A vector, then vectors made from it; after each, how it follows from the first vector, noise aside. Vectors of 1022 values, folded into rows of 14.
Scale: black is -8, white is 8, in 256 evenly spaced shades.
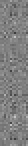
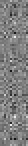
scaled up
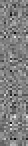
scaled up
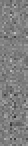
sign-scrambled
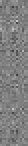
reversed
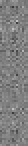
reversed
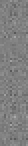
shrunk
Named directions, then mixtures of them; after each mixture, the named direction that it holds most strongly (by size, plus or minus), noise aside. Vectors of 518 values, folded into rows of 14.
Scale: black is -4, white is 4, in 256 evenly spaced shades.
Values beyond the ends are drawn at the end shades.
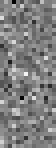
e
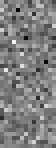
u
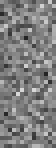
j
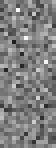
u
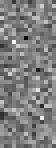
u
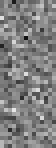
e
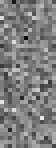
e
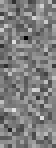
j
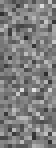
j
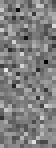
u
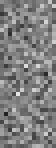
j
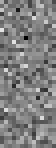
u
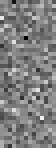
e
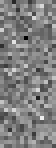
u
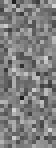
e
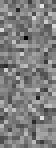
u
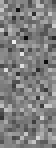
u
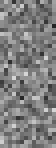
e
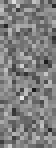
j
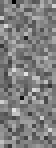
e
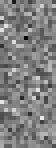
e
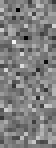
u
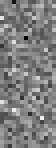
e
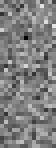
j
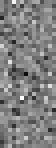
e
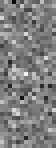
e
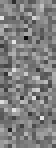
e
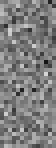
j
